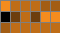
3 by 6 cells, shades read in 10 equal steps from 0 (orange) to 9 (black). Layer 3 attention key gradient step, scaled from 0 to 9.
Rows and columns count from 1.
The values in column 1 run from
0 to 9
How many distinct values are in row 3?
2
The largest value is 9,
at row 2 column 1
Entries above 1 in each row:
5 4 6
